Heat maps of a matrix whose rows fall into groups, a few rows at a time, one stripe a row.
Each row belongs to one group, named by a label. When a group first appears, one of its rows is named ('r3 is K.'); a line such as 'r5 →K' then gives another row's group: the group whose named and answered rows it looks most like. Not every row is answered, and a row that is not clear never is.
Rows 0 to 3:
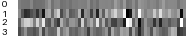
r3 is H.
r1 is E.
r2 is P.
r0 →E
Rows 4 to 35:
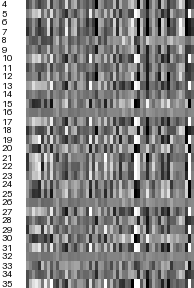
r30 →E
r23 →P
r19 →P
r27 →P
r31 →P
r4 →H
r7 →H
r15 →E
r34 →H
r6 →H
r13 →P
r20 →E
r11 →H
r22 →P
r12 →H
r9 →H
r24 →E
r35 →P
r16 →E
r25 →E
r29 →P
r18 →H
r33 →E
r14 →H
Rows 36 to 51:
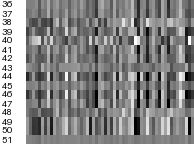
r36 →H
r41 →H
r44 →H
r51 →E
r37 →H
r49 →E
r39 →H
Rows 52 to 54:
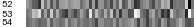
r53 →P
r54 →H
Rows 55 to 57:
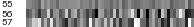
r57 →P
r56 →H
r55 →E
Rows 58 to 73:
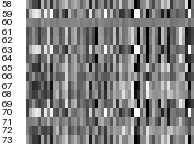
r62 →H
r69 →H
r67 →E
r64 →H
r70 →P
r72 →E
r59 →P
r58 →E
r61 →H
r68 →E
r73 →E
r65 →E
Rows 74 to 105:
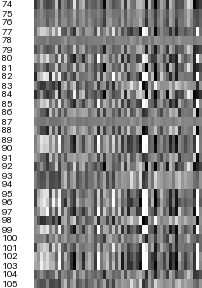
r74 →H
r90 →P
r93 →E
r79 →H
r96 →P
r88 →E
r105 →E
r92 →H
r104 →H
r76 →H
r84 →H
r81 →H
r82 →P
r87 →E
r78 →E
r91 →E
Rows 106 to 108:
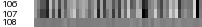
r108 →E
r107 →E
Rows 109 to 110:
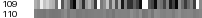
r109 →P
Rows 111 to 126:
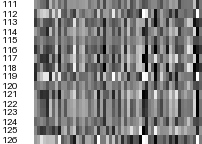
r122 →E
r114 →E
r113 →H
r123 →E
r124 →H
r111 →E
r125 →E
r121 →E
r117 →E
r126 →P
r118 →H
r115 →H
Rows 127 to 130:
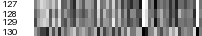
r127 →P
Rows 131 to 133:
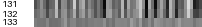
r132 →H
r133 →E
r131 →H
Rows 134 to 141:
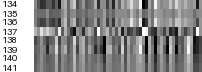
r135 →E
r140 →H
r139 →H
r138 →H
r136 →E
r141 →H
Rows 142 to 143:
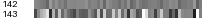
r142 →E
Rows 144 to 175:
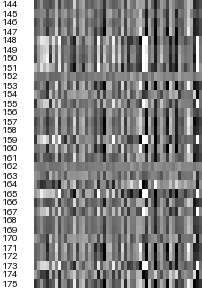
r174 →E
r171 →H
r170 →E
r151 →P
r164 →E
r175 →H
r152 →E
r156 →H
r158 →H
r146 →H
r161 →H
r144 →H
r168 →H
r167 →P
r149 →P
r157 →H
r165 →P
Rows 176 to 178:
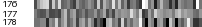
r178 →H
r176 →P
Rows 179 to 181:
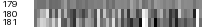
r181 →P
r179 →E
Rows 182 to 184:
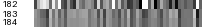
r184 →E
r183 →E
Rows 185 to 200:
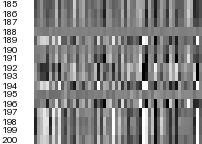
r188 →E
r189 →P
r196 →H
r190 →H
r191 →H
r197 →P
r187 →H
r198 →P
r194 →P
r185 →H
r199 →P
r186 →H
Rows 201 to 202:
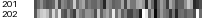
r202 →P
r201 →H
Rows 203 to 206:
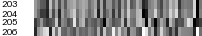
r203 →E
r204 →E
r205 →H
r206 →P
